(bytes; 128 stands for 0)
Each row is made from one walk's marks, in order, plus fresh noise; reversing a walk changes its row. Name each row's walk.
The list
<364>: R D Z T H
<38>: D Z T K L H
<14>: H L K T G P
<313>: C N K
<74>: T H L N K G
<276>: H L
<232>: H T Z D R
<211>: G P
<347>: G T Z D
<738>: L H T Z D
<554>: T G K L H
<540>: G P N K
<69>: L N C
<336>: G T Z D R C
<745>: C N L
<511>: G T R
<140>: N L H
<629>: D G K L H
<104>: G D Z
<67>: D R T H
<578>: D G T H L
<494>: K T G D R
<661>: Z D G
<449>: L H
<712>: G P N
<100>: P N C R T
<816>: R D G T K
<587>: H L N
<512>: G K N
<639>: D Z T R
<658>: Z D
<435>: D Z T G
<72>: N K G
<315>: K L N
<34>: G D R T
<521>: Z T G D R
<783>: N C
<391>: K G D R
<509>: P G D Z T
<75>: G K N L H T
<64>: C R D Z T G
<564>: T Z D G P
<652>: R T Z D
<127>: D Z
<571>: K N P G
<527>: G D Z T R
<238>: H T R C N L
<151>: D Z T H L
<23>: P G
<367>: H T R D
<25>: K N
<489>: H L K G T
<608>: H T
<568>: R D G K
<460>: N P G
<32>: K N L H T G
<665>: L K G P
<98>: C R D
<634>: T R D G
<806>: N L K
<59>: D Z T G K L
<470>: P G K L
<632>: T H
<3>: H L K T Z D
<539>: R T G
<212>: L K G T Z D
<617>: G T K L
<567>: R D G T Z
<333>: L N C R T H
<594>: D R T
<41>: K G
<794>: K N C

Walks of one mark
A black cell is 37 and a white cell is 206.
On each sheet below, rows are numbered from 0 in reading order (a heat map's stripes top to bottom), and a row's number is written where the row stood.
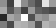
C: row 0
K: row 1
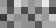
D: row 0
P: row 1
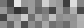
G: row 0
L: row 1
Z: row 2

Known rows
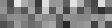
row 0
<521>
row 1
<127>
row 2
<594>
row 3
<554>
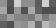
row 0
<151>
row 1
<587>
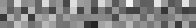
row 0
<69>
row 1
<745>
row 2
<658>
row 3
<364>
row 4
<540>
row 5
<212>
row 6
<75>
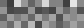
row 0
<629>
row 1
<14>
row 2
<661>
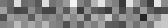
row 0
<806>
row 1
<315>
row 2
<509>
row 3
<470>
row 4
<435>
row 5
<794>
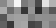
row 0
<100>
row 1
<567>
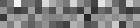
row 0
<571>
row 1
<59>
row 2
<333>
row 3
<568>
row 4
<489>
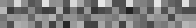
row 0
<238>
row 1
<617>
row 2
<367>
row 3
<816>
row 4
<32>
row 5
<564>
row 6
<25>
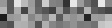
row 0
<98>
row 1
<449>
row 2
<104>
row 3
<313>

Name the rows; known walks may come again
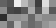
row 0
<391>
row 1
<127>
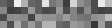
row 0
<494>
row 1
<25>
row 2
<38>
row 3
<511>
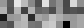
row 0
<98>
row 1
<783>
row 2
<632>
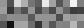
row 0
<67>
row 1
<34>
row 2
<540>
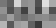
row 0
<3>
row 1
<639>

